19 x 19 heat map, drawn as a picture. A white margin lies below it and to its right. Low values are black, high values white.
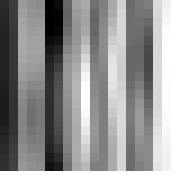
Slope: up to the right. Stripes: upright, repeating 4 times. Grain: streaks running down.
